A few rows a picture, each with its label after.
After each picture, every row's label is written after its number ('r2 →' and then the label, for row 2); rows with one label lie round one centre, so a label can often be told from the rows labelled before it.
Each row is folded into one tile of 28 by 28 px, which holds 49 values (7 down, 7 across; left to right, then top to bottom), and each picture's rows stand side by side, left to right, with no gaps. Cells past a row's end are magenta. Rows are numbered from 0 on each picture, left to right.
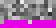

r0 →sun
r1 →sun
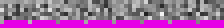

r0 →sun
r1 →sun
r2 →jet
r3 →jet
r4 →sun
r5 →jet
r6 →sun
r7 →jet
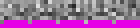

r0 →sun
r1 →sun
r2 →sun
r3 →sun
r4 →jet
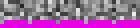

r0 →jet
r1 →sun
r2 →jet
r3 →sun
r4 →jet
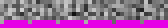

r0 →sun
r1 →jet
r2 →sun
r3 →jet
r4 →jet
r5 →jet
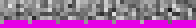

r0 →sun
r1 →sun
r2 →sun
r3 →sun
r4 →jet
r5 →sun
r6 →jet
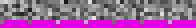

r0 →sun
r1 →jet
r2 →jet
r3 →jet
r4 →jet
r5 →jet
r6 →jet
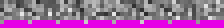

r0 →jet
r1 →jet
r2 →jet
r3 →sun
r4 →jet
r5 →jet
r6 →jet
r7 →sun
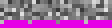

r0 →jet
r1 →jet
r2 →jet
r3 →sun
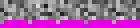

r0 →jet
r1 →sun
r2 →jet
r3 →jet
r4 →jet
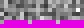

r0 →jet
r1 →sun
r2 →sun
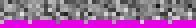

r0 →jet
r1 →sun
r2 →jet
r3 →jet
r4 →jet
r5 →sun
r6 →jet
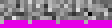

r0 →sun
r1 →sun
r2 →sun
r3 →jet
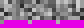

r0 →jet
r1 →jet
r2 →sun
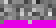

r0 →jet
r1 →jet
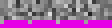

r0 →sun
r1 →jet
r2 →sun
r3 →jet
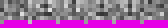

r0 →jet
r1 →sun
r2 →sun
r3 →sun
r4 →sun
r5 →jet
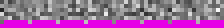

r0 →jet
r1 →sun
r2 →sun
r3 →jet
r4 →sun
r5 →jet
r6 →jet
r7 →sun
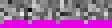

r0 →jet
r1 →jet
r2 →jet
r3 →jet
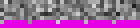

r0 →jet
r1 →sun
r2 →jet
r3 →sun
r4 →jet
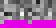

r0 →jet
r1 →jet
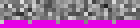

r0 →sun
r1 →jet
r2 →sun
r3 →jet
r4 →sun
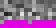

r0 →jet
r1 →jet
